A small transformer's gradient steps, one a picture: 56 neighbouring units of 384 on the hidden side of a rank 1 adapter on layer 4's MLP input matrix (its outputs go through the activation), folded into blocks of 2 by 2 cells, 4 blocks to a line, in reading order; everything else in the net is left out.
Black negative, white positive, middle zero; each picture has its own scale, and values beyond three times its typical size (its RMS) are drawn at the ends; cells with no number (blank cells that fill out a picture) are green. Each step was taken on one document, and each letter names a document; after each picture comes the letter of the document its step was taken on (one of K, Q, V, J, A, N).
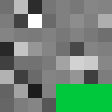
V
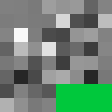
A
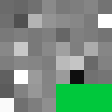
V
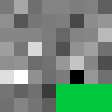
V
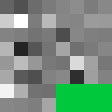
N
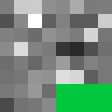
N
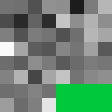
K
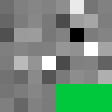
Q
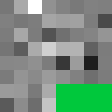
A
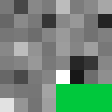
K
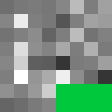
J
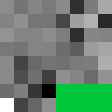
J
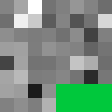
N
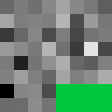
Q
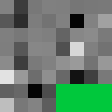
V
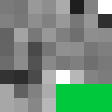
K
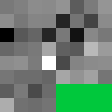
Q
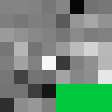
Q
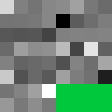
Q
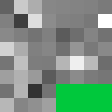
V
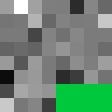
V
